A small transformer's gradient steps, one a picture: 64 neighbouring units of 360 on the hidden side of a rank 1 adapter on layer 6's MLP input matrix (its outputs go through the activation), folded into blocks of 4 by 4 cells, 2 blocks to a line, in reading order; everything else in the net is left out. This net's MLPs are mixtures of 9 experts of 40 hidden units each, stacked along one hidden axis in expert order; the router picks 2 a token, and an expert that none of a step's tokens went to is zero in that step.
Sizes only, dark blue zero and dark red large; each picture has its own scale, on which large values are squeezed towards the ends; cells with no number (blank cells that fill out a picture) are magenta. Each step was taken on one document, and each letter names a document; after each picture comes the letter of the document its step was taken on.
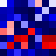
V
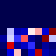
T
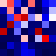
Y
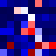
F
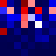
Y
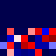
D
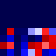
D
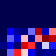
T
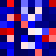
V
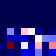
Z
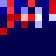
Y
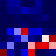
F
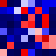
F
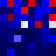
V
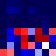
Z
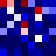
Y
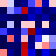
F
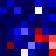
Z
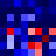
V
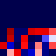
D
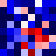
F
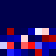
D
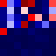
Y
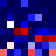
Z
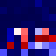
Z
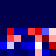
V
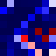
T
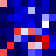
F
